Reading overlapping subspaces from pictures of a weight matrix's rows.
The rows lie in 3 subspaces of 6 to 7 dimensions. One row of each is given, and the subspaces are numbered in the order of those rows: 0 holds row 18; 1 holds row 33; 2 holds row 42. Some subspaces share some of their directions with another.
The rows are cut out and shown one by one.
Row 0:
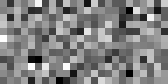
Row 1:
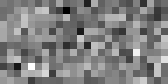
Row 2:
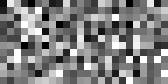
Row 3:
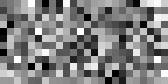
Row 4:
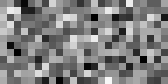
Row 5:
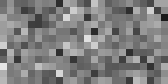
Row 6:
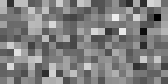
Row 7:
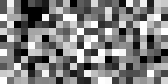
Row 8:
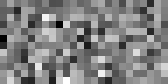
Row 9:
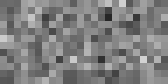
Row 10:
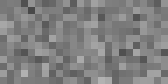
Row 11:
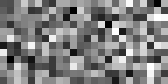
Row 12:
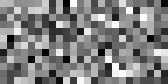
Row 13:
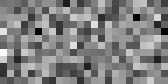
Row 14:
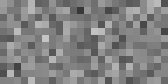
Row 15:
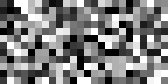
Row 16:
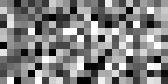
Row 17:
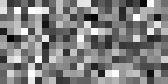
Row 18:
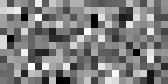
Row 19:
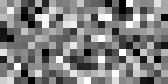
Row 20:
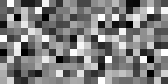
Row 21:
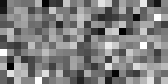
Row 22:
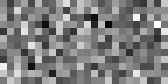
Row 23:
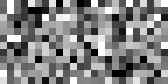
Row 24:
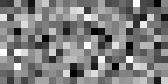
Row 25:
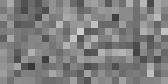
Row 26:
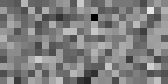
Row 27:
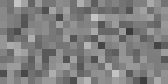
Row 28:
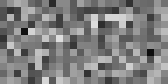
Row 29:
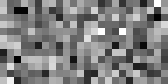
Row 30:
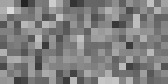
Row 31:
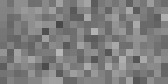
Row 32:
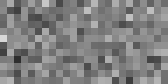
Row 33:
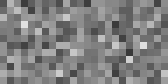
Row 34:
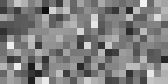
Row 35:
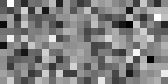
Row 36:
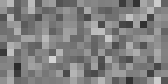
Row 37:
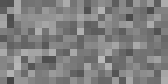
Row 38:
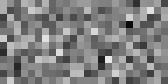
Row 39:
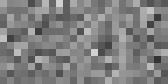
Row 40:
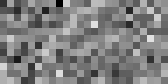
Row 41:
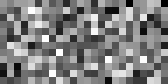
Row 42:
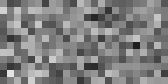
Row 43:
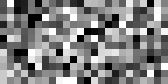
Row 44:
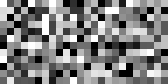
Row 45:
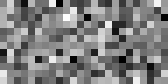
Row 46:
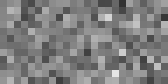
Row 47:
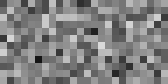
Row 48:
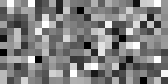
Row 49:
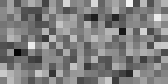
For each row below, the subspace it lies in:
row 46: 0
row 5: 1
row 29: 1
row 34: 0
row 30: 1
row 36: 2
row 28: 0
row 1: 0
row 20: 1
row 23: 2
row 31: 1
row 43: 0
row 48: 2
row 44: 1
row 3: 2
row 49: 2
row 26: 1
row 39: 2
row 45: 2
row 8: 0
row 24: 2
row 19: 0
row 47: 2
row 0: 0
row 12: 1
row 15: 0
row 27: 0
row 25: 0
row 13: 2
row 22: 2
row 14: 2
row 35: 1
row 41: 2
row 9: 0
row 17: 2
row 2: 1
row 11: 2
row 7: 0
